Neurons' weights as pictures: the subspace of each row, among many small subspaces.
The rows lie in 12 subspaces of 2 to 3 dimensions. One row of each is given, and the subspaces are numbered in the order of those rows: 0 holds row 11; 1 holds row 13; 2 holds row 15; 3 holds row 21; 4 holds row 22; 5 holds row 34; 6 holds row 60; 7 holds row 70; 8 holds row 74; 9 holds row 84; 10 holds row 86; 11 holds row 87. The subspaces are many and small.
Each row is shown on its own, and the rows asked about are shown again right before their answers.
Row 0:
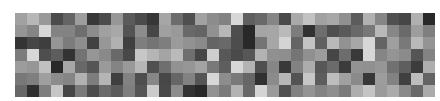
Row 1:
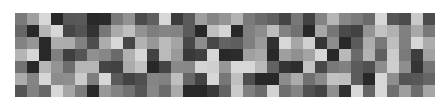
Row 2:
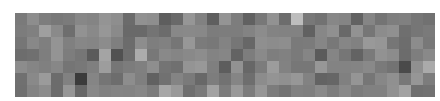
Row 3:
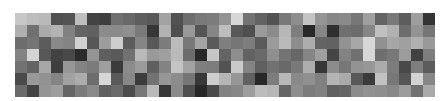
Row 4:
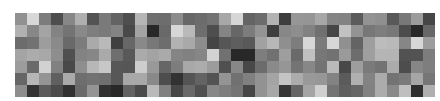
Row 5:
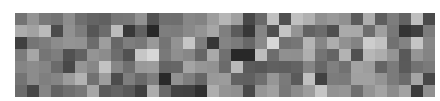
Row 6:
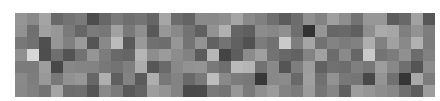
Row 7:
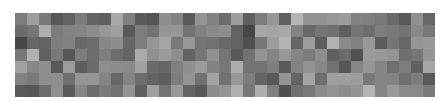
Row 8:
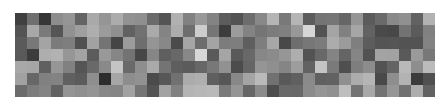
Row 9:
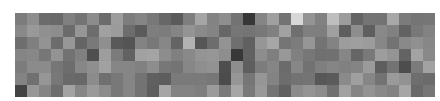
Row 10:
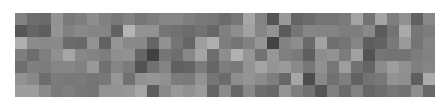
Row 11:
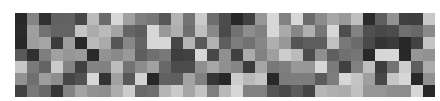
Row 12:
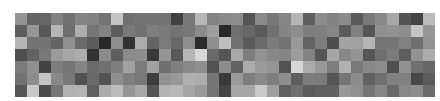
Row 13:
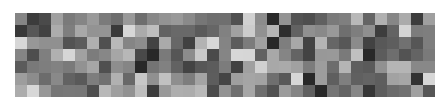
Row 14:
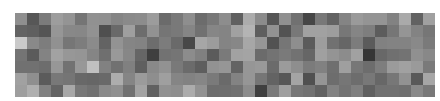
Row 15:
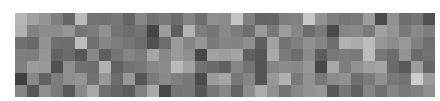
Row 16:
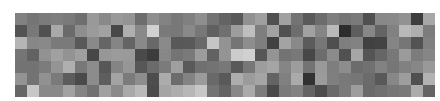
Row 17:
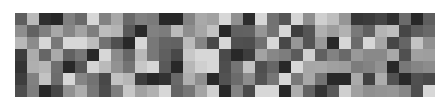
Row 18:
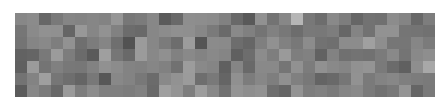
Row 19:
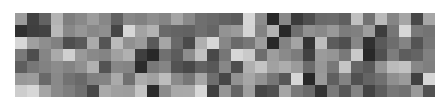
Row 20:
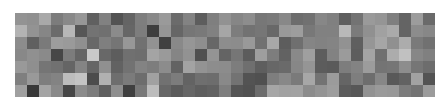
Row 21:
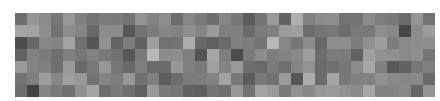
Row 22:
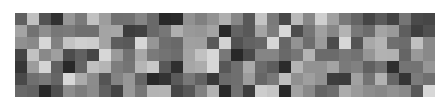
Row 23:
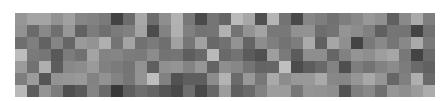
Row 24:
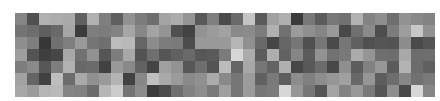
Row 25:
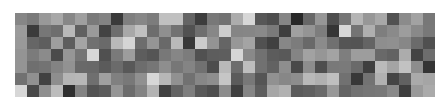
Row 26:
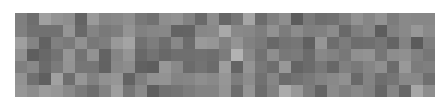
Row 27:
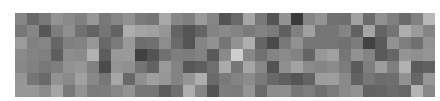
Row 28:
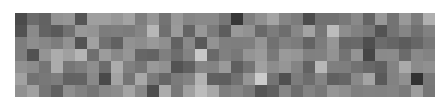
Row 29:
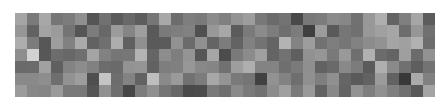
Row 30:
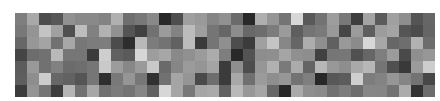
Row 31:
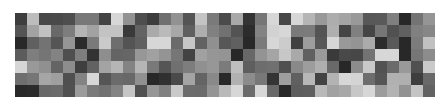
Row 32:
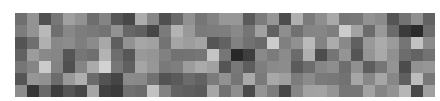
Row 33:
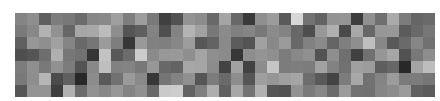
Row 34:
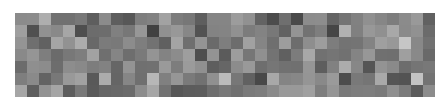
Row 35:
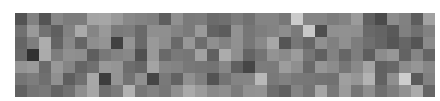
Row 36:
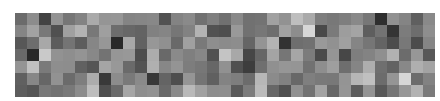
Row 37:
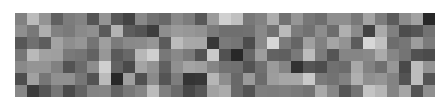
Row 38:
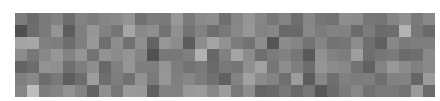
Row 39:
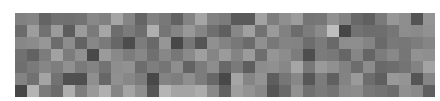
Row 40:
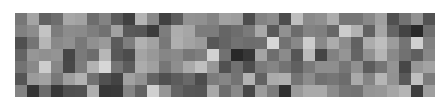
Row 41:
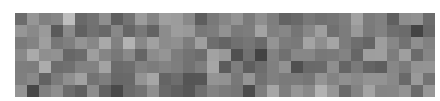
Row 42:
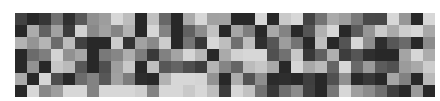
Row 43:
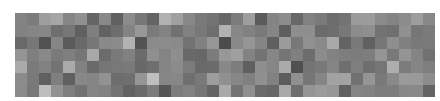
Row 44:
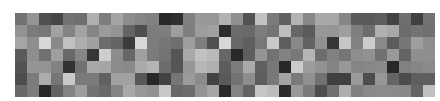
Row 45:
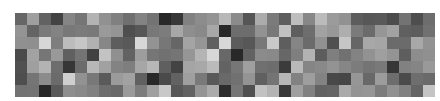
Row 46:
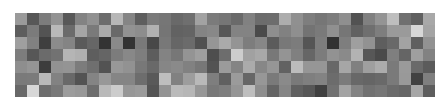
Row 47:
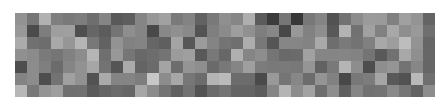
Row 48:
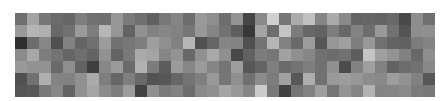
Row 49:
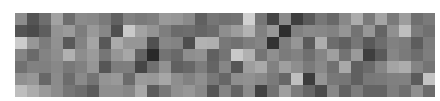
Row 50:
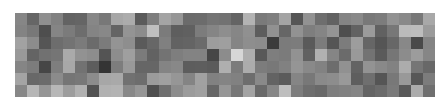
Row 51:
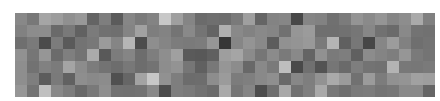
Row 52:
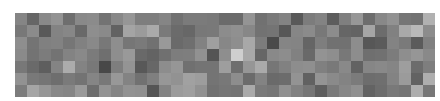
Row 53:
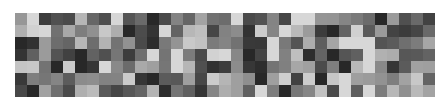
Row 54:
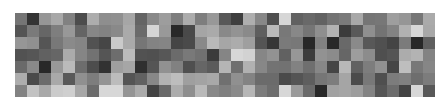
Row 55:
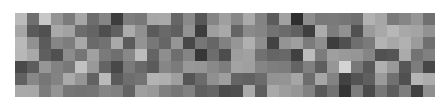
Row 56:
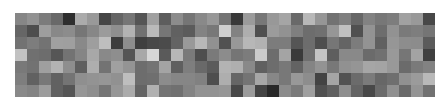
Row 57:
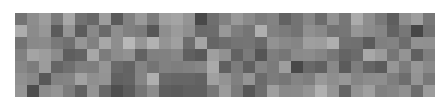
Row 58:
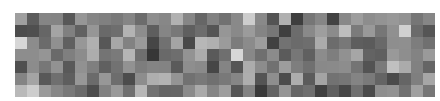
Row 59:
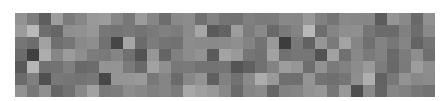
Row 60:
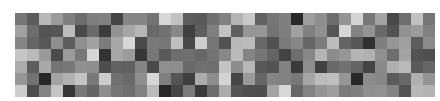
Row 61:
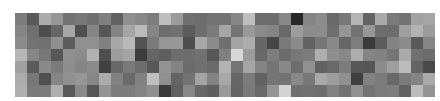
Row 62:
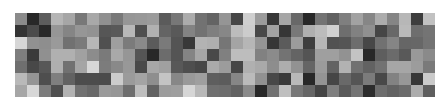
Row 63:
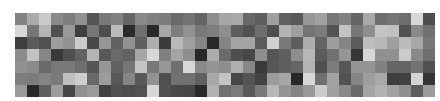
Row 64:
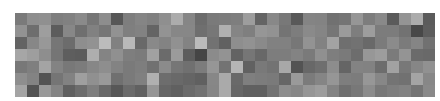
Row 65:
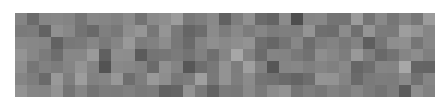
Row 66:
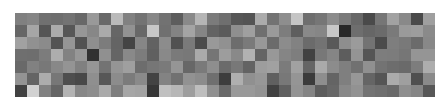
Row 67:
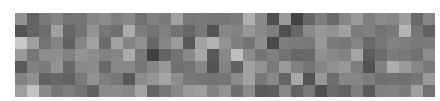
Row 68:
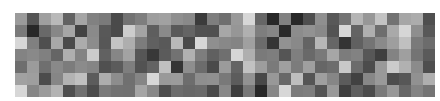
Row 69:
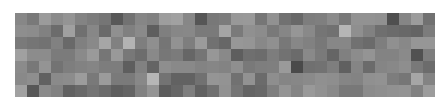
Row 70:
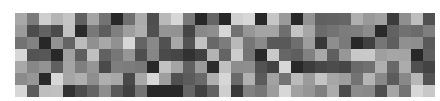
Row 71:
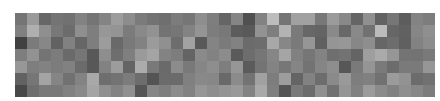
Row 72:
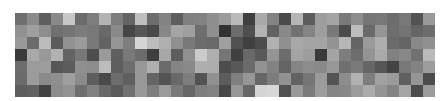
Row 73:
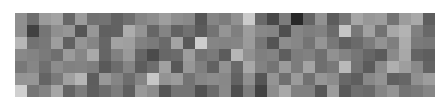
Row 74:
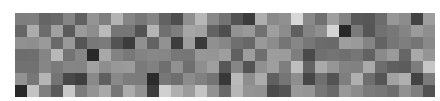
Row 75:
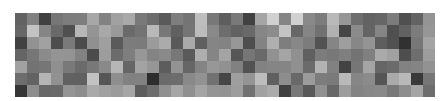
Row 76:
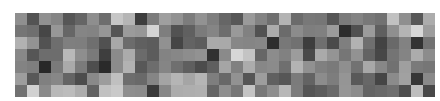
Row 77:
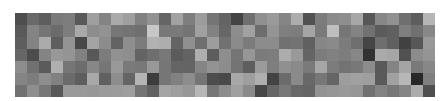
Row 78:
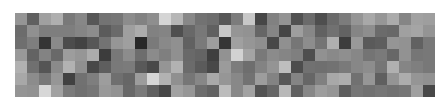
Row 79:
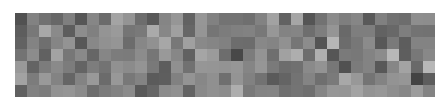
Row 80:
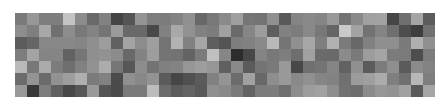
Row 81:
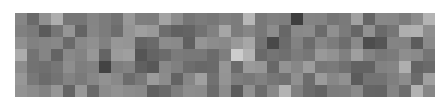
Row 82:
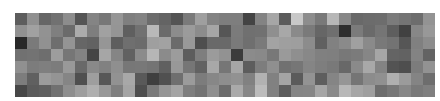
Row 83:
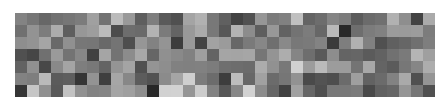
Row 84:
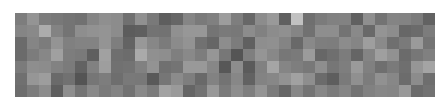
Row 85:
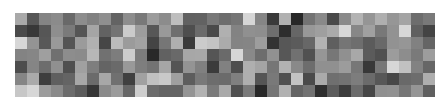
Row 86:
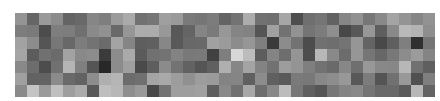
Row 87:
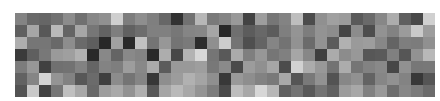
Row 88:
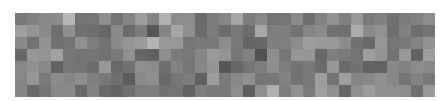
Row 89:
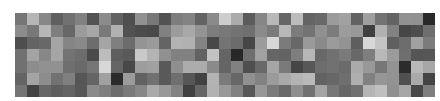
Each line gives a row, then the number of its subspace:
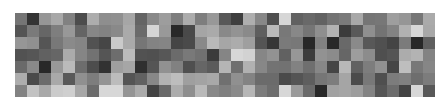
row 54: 7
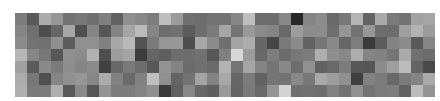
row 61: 6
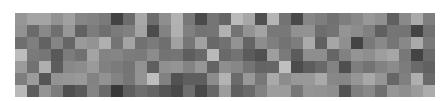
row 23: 7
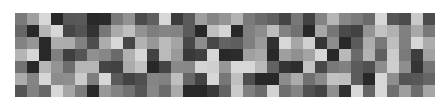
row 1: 2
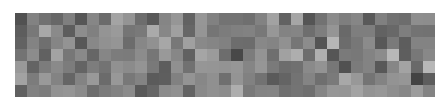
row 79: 2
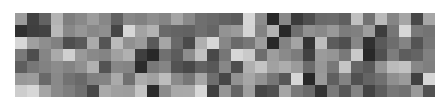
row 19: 1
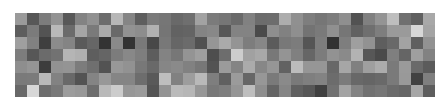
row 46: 11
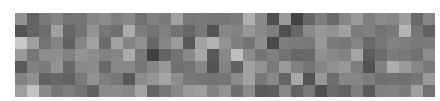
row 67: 3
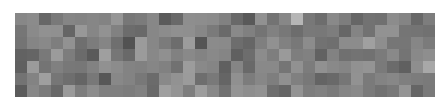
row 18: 6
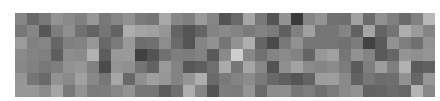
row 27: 9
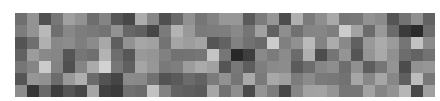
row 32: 10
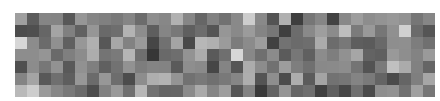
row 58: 3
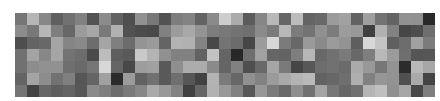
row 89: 9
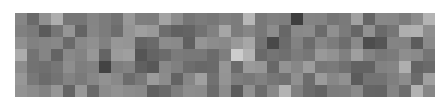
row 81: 6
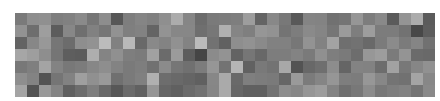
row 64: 11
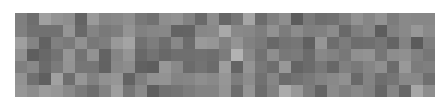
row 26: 7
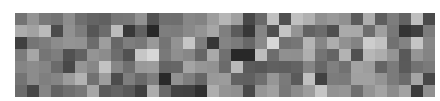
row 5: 8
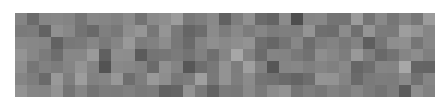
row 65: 9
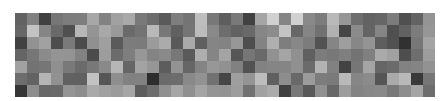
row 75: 5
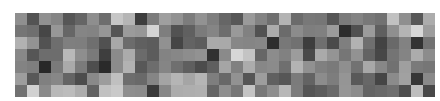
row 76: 10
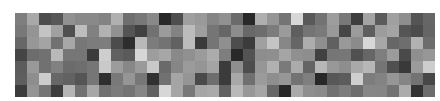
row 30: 6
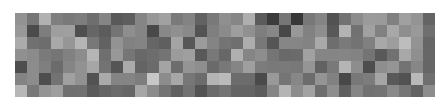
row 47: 5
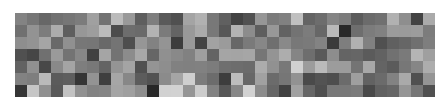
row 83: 6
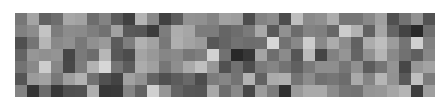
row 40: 10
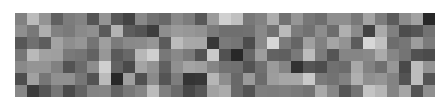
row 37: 9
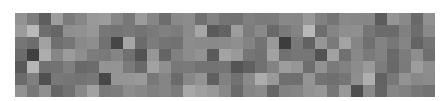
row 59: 2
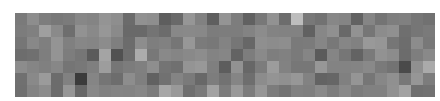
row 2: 9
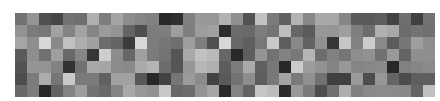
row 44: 4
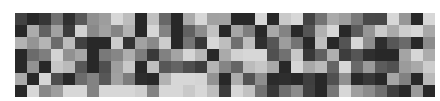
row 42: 7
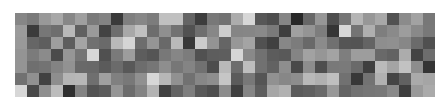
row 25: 8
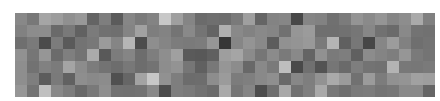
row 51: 4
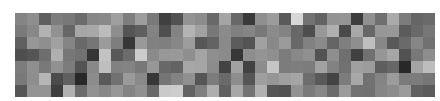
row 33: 9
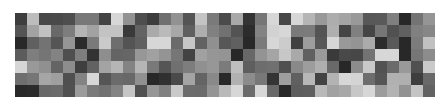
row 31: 0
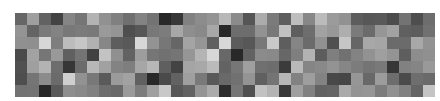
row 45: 4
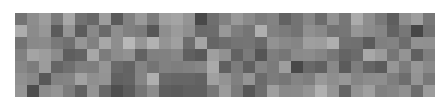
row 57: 11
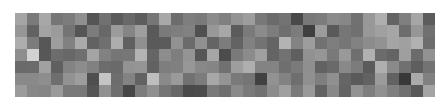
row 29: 0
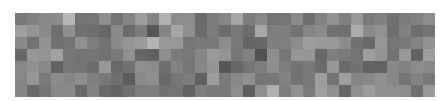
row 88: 11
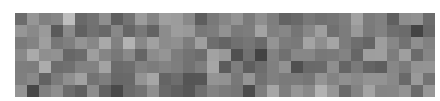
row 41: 11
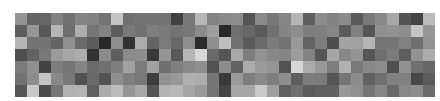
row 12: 11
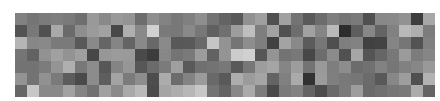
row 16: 8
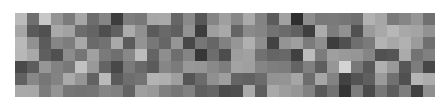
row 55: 2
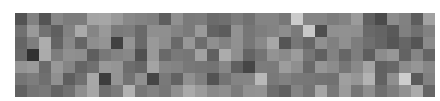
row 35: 0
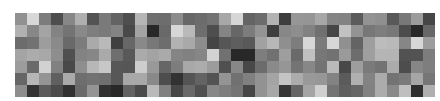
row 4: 7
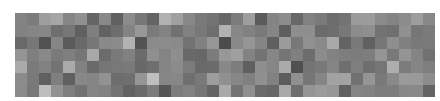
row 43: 4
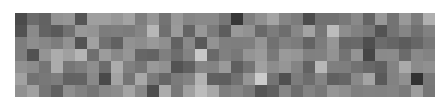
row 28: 2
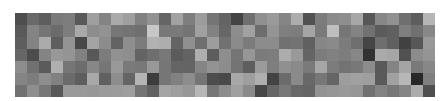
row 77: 0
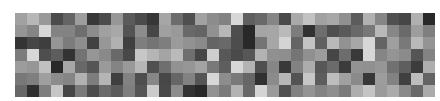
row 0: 0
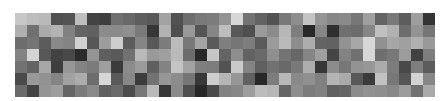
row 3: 2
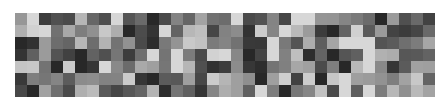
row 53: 2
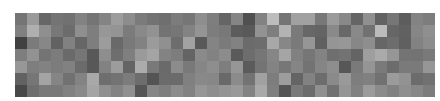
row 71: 5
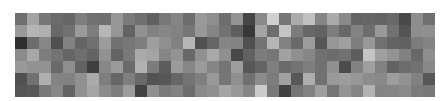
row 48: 5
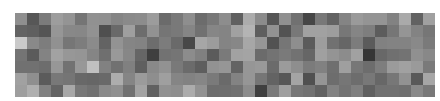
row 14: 5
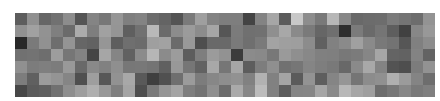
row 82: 3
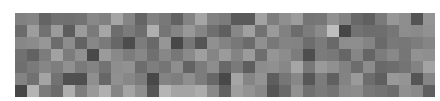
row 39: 8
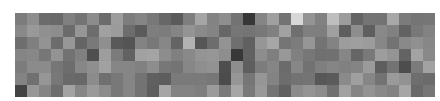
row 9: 8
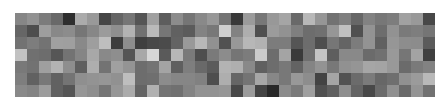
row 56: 11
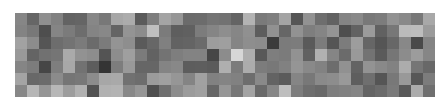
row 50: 10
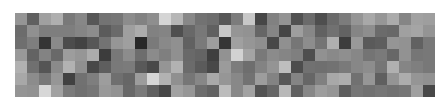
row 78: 4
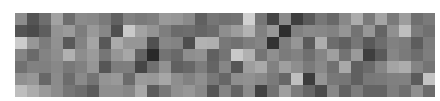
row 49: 1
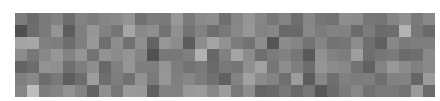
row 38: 3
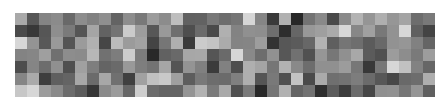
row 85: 3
